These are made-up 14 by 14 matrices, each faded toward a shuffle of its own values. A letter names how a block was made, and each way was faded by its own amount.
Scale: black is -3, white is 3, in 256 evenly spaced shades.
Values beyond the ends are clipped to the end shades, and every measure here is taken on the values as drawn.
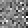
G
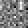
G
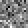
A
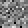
A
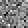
A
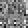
G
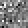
G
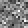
A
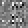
G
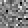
G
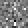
G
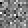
G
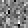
G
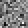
A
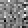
G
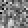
A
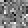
G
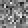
A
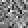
A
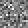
A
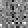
G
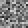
A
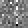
G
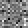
G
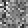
G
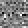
G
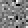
G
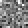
A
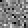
A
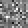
G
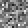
A
